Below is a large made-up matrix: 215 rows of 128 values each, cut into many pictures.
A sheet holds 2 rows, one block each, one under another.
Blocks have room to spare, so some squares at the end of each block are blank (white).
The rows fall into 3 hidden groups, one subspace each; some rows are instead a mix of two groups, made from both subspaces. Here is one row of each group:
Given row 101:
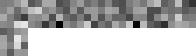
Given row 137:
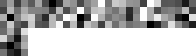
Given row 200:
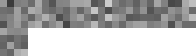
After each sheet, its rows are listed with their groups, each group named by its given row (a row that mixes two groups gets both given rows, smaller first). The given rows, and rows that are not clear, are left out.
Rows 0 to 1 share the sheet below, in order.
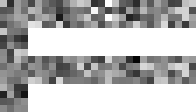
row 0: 200
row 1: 200
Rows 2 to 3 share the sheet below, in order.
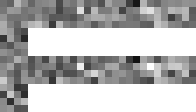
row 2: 200
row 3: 200
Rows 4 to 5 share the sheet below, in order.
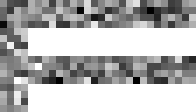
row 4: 200
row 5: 101
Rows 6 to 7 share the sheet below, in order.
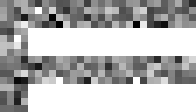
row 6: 101
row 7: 101
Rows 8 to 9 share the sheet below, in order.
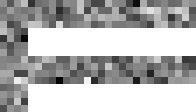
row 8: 200
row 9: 101
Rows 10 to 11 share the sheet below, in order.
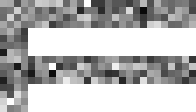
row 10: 101 and 137
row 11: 101 and 137
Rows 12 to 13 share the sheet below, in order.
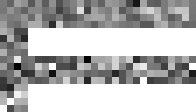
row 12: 200
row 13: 101
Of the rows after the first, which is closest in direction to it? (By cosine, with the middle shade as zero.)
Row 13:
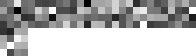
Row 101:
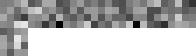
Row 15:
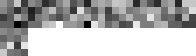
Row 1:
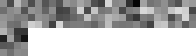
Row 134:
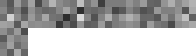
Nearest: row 15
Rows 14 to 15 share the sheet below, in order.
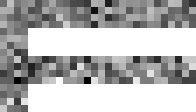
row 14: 200
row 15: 101
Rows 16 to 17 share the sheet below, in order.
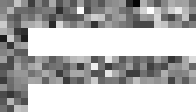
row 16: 200
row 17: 200
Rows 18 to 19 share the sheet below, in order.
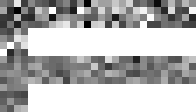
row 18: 101
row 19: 200
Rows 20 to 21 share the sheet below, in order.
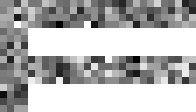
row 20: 101
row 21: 200
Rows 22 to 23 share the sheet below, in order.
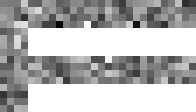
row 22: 101
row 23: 200
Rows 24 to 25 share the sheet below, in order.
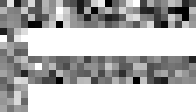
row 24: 200
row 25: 101
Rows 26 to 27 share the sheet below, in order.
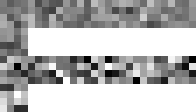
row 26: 137
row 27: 101 and 200
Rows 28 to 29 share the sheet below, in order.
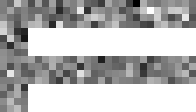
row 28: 200
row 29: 137
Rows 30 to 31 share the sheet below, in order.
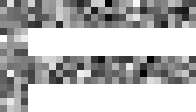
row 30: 200
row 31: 137
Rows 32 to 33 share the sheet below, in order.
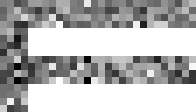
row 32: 101
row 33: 101
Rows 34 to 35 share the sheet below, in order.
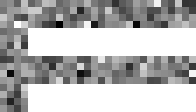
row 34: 101
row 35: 137
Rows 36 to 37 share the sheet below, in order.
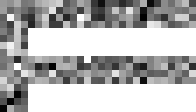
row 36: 137
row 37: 101
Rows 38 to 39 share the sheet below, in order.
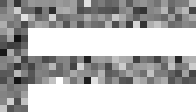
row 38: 101
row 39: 101
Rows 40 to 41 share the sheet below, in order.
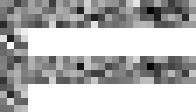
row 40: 200
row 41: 200
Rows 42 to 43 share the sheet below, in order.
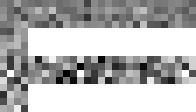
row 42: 101
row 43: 137
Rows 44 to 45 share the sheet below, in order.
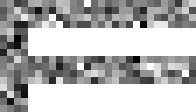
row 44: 101
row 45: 200
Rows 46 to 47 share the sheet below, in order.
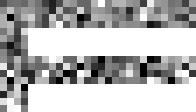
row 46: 137
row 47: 137
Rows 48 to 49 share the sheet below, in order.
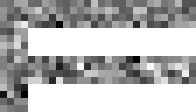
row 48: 101
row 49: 200
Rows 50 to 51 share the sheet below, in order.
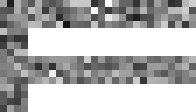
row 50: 200
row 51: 101
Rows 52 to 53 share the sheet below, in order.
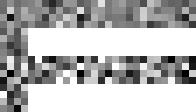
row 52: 137
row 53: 137
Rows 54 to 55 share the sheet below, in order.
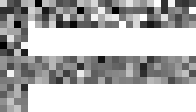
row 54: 137
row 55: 137
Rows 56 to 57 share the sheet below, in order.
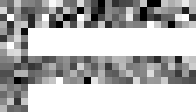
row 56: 137
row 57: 101
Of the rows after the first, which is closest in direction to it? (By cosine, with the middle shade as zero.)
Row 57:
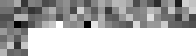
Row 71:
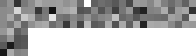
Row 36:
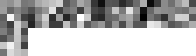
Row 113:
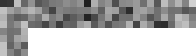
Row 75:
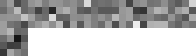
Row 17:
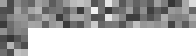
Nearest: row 75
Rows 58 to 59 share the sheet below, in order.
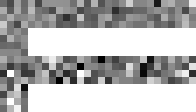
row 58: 137
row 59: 137
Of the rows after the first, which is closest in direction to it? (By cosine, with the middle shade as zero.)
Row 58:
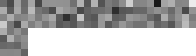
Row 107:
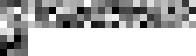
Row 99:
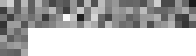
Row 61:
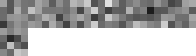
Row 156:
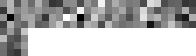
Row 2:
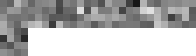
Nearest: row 107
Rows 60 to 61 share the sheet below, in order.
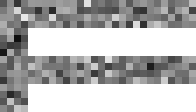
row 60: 101
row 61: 200
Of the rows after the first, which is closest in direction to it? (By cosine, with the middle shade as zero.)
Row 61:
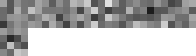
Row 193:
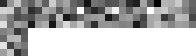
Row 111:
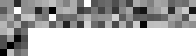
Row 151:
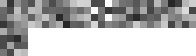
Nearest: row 151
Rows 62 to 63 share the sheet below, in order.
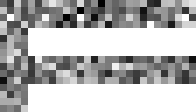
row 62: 137
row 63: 137
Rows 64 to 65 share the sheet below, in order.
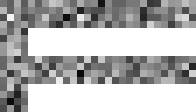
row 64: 137
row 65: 101 and 137
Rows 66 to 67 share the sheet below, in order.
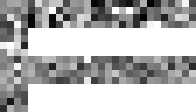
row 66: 137
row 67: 101
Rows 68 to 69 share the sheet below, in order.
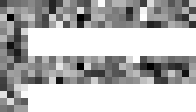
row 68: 137
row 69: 200
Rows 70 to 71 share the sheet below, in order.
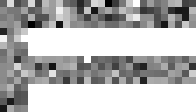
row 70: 200
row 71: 101
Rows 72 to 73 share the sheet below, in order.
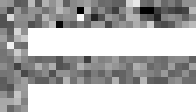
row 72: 137 and 200
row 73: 101
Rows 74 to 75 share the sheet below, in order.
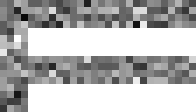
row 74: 101
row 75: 101
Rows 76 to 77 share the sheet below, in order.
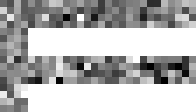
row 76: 137
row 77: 200
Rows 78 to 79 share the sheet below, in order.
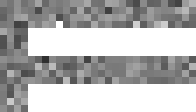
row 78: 101 and 200
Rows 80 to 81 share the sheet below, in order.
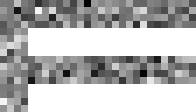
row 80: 101
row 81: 137
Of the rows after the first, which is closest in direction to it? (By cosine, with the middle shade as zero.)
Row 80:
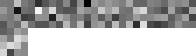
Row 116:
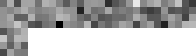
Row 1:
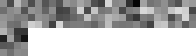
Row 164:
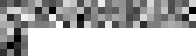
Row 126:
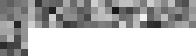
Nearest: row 116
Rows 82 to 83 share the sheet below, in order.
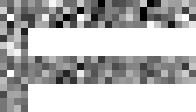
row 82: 137
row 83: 137
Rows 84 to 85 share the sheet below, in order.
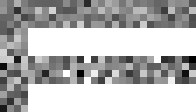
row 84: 101
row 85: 101 and 137
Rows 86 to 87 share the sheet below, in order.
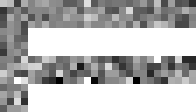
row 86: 101 and 137
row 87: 101
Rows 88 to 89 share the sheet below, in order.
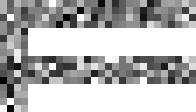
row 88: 137
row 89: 101 and 200
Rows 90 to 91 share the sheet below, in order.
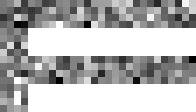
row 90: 101
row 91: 101 and 137
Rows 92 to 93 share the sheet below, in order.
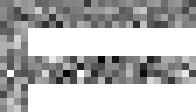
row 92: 101
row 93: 137
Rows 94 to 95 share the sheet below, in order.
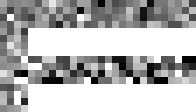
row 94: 137
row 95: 101
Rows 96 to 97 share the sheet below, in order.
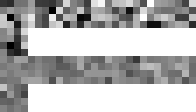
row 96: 137
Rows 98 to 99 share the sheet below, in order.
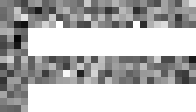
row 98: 101
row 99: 137
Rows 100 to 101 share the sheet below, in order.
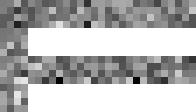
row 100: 101
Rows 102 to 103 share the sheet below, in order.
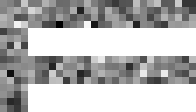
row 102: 101
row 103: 137
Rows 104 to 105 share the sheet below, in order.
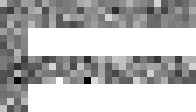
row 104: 137 and 200
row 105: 101
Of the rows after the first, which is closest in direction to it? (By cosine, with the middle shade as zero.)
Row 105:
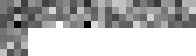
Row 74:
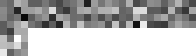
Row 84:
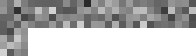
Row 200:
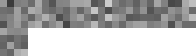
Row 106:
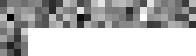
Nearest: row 84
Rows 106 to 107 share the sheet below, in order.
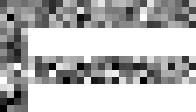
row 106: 137
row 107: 101 and 137
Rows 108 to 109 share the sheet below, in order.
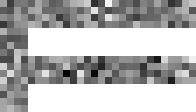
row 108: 200
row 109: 137
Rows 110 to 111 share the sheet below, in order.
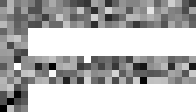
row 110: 200
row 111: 101
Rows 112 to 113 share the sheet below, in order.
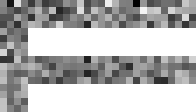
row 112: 101 and 200
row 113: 101 and 137
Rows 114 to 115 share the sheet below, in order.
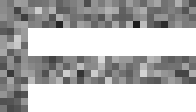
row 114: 101
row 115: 137
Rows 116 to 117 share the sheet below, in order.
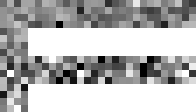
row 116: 101 and 200
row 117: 137
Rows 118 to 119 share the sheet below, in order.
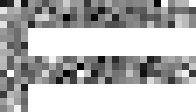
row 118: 137
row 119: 137
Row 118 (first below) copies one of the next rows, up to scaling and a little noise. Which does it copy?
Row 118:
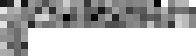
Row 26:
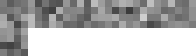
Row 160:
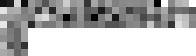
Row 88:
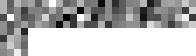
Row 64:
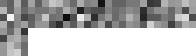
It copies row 160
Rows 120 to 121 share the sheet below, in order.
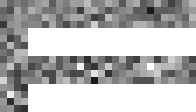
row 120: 200
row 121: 200
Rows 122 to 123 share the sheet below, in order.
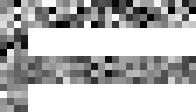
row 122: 101
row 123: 200
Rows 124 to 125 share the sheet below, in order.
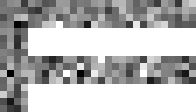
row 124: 101
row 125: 137
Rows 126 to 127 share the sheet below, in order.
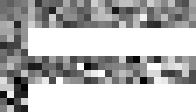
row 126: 137
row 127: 101 and 200
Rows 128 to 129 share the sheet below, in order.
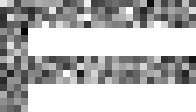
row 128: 101 and 137
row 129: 137
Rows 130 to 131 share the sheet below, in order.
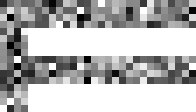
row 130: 137
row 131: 101
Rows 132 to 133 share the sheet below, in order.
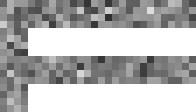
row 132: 200
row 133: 137
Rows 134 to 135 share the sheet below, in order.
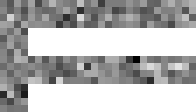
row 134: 137
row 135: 200
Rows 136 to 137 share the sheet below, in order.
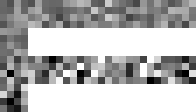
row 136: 200
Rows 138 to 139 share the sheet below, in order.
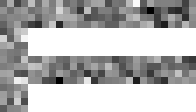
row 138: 200
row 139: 101
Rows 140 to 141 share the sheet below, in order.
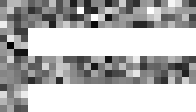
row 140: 200
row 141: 200
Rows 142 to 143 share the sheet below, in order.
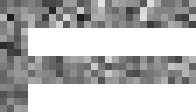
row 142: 137
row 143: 200
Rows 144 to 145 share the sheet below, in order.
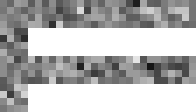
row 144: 200
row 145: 200
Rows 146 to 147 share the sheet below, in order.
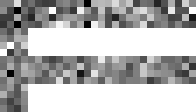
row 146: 101
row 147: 137
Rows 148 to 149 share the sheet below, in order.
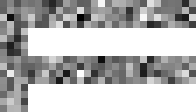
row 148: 137
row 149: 137
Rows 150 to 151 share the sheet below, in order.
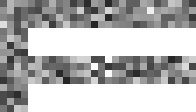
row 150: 200
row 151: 200
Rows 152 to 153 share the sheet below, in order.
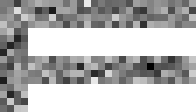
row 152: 101
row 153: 200
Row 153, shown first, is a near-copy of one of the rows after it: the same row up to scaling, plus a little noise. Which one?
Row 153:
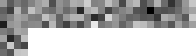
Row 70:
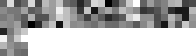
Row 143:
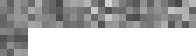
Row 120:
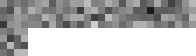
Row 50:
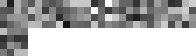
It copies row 120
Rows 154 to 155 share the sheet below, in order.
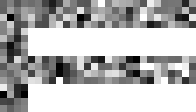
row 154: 137
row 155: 200
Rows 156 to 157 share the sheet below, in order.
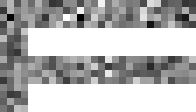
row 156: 137
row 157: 200
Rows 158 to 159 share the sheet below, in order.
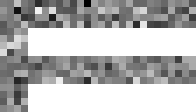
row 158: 101
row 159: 101
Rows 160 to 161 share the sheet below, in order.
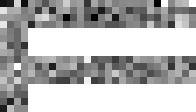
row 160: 137
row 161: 101
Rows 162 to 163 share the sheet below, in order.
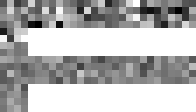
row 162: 200
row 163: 137
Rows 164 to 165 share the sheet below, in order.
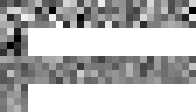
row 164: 101 and 137
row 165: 137
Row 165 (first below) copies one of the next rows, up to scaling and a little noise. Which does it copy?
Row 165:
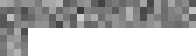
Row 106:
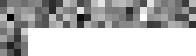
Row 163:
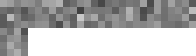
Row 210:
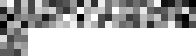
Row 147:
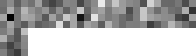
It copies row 163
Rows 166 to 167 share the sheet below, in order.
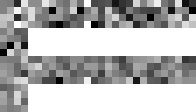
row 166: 101
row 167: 101
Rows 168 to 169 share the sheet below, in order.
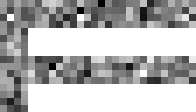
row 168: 137
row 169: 137
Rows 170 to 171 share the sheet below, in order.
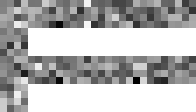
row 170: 101
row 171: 101
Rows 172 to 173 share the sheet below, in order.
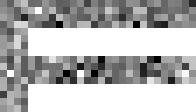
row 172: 101
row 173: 137
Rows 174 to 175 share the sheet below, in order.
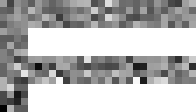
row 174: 200
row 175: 101
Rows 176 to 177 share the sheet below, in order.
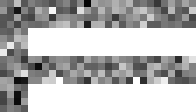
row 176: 101
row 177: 101
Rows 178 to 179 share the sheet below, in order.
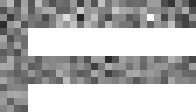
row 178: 137
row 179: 200
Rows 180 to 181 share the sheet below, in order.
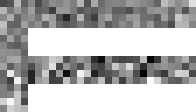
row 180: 137
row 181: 137
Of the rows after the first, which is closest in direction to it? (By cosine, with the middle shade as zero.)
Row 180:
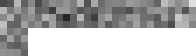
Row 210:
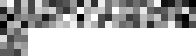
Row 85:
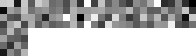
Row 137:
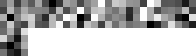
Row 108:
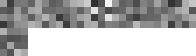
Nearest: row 108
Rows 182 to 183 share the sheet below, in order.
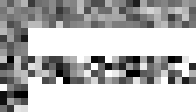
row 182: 200
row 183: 200
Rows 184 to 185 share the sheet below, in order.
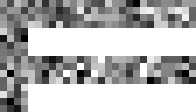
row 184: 200
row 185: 137
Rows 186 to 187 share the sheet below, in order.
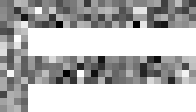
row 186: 101
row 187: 137
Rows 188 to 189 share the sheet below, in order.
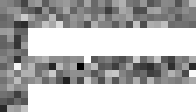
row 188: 101
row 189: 101 and 200
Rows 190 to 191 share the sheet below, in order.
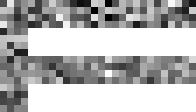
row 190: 200
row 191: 137 and 200
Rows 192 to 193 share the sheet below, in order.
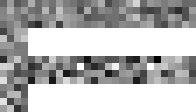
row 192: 200
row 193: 137 and 200
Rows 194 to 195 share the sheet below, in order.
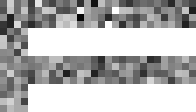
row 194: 137
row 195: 137
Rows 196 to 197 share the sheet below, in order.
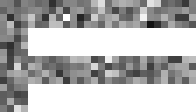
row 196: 137
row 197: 200
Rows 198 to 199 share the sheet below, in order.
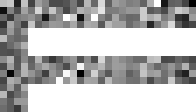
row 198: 137
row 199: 137
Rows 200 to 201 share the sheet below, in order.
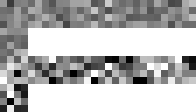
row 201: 101 and 200
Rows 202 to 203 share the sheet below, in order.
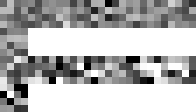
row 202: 200
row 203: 200
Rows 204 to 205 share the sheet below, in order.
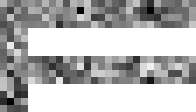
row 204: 137 and 200
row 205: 137 and 200
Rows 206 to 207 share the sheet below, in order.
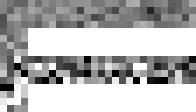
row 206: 200
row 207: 101
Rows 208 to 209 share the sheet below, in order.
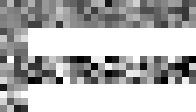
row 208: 200
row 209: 200
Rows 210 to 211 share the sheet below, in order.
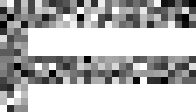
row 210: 137
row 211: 101
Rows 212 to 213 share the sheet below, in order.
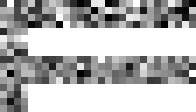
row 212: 200
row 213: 137
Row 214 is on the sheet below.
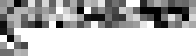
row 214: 200
